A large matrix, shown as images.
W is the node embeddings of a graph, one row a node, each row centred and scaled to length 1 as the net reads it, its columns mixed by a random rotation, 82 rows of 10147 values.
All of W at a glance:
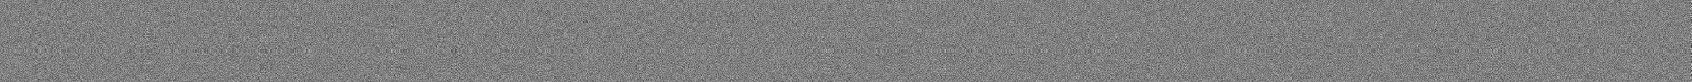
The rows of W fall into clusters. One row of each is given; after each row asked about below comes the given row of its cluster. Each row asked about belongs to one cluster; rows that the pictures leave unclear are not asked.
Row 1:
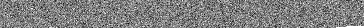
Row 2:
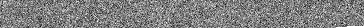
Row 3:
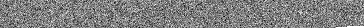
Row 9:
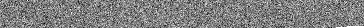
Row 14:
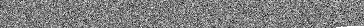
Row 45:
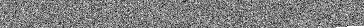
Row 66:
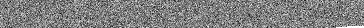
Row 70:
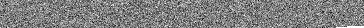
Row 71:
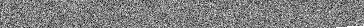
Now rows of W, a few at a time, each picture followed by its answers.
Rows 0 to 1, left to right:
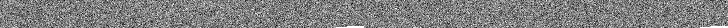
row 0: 2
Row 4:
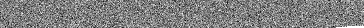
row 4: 66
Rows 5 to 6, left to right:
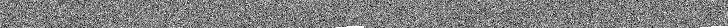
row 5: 9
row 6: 3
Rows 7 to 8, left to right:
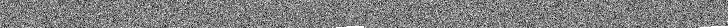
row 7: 9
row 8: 1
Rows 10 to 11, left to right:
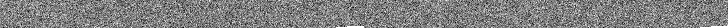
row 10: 45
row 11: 71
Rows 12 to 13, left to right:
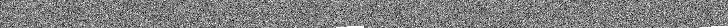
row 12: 14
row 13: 3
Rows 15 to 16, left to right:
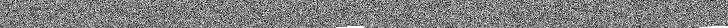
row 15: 3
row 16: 1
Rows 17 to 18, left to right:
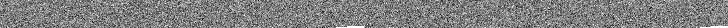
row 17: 70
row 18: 9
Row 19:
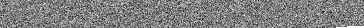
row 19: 70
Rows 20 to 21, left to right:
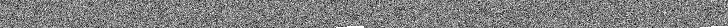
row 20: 71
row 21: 3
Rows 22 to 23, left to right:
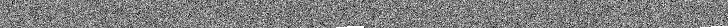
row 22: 3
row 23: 14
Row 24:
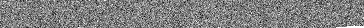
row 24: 2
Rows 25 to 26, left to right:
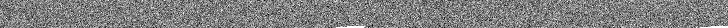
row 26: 9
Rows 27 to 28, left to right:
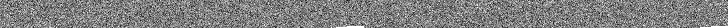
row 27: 1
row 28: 70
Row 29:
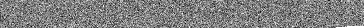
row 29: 66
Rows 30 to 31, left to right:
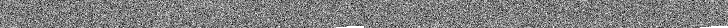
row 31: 66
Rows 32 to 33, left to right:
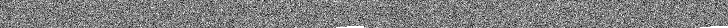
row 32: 14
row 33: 2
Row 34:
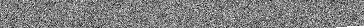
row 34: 71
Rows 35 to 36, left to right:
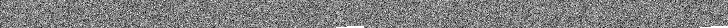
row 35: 14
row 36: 71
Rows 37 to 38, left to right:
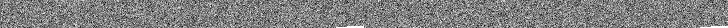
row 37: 71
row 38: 1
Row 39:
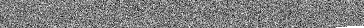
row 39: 66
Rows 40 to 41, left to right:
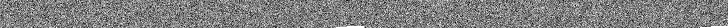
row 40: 1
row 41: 71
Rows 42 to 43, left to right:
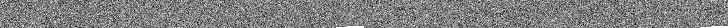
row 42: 9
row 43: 3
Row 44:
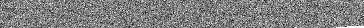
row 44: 14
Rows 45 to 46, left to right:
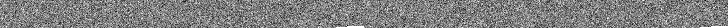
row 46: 45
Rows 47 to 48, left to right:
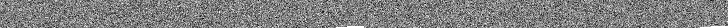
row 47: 70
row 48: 1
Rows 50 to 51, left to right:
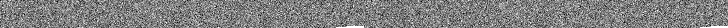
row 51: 2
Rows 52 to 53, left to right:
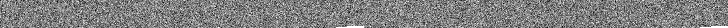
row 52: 2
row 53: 45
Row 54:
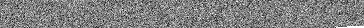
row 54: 71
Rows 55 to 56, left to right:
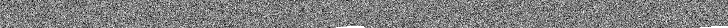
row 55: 1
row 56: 70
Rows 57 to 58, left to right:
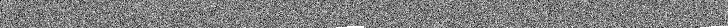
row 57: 2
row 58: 66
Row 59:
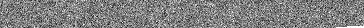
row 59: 71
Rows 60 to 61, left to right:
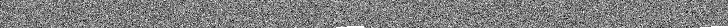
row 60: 14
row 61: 70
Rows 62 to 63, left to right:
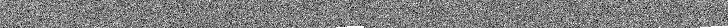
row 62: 45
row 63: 14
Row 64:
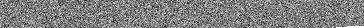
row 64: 9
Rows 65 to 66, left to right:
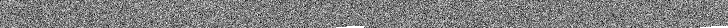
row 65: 2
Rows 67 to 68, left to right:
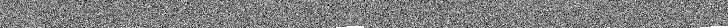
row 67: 9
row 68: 2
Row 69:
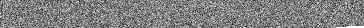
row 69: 2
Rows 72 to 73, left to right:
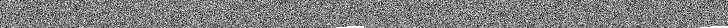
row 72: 2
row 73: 1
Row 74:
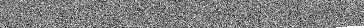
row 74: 66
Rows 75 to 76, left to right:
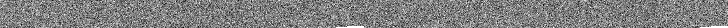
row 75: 45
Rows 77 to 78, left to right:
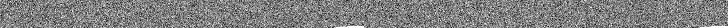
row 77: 1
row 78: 1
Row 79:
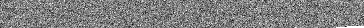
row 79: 14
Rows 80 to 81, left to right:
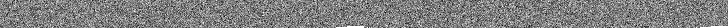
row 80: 3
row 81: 9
